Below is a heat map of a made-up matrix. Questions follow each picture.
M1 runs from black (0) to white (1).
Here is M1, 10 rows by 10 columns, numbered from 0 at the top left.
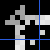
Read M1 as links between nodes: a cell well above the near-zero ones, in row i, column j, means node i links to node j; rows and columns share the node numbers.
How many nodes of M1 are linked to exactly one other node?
1
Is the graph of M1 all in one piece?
no
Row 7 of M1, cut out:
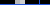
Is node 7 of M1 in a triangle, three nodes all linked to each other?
yes
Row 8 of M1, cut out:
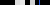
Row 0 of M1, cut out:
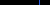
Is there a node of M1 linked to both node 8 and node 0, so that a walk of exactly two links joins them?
no
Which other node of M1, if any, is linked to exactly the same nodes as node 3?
none
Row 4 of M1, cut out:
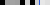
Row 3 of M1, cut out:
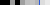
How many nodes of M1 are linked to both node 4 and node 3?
5
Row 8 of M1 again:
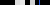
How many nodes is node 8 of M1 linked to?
3
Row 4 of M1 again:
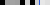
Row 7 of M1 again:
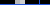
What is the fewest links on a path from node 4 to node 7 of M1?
1
